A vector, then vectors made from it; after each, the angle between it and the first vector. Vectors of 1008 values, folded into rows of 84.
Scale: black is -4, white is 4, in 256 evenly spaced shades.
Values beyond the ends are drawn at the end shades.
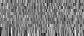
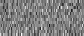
partly opposed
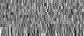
nearly opposite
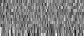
nearly opposite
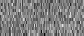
partly aligned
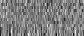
nearly parallel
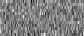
partly opposed
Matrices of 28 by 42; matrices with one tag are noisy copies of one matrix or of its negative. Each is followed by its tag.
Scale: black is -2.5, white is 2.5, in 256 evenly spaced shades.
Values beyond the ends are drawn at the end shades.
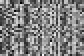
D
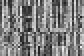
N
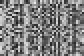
D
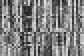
N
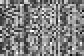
D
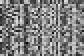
D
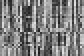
N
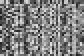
D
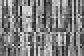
N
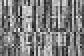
N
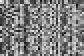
D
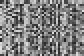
D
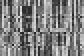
N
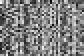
D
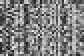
D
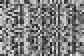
D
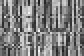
N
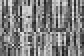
N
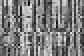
N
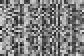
D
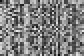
D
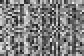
D
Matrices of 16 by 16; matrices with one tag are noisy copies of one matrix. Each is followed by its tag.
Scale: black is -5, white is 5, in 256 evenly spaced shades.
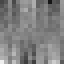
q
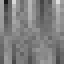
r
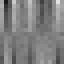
r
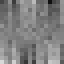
q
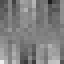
q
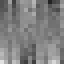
q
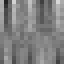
r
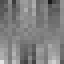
q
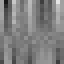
r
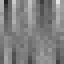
r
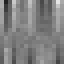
r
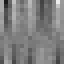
r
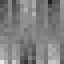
q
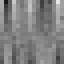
r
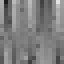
r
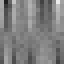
r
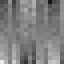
q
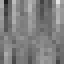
r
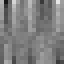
r
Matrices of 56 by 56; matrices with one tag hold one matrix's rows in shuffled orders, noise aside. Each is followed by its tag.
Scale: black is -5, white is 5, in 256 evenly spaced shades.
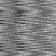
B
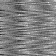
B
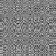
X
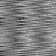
B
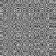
X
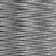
B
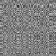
X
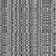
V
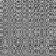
X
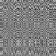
X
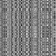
V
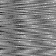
B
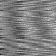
B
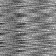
B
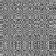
X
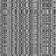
V
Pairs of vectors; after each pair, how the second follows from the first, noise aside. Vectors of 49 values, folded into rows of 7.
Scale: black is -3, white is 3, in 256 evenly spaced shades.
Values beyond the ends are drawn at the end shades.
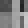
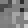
partly zeroed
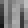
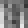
negated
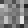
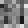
negated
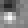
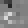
partly zeroed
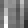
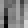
negated
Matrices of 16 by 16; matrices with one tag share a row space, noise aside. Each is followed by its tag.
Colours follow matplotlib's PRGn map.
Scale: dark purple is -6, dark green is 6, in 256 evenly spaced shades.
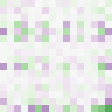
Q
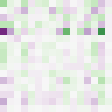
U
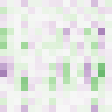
U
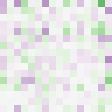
Q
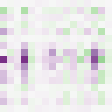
U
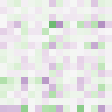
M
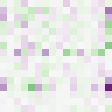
Q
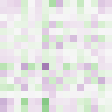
M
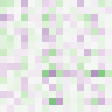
M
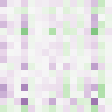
U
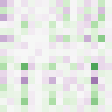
U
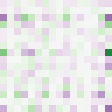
Q
